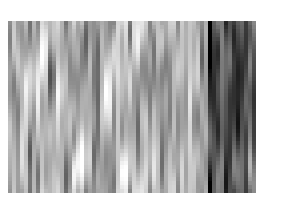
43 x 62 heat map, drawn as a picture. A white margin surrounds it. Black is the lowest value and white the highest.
Streaks run downward. The left part is higher, up to a seam about 80% of the way across. Overall the values sit about 60% of the way up the scale.
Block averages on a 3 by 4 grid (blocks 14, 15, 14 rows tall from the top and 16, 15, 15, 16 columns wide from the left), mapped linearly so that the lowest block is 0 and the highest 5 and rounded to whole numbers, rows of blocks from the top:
5450 | 5540 | 4551
